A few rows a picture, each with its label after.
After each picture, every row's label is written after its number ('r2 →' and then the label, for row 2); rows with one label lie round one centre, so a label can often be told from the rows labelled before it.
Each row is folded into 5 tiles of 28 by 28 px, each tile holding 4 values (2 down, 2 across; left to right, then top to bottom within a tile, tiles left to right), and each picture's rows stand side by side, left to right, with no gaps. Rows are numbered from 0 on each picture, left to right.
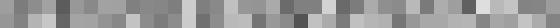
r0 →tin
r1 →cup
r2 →cup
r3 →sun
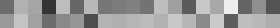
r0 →sun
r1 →sun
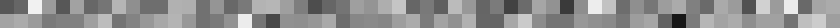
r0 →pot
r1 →pot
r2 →tin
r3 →pot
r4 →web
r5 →sun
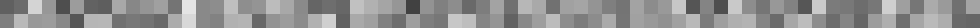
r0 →pot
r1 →cup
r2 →tin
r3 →tin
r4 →tin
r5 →pot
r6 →cup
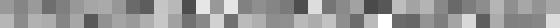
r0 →tin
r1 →sun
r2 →pot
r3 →tin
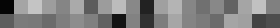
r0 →web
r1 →web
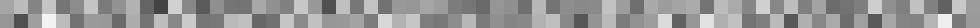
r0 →cup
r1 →pot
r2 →sun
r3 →tin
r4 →cup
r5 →sun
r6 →pot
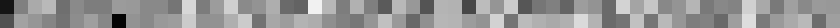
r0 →web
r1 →cup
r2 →pot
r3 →sun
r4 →sun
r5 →cup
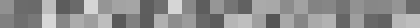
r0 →cup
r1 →pot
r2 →tin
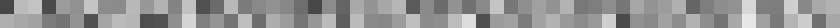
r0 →sun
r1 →cup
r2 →tin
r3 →tin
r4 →tin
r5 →cup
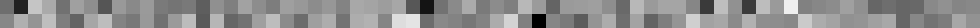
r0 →pot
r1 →tin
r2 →tin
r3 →web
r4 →tin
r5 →sun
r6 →tin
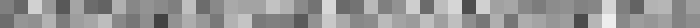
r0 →pot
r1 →cup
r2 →cup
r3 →sun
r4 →cup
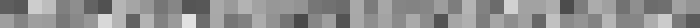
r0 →pot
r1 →tin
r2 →tin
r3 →cup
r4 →pot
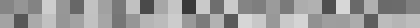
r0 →cup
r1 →sun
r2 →sun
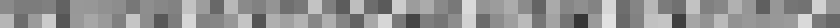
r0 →tin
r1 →cup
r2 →pot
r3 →cup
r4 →cup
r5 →pot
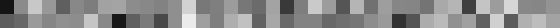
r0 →web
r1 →cup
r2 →web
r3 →sun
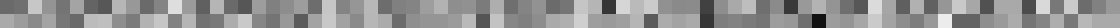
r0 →pot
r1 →pot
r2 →cup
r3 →tin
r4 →sun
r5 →web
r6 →pot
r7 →sun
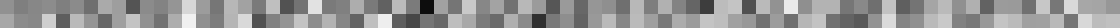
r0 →tin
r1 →cup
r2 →pot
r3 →web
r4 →tin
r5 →sun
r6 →cup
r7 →sun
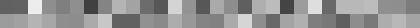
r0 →pot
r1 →pot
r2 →sun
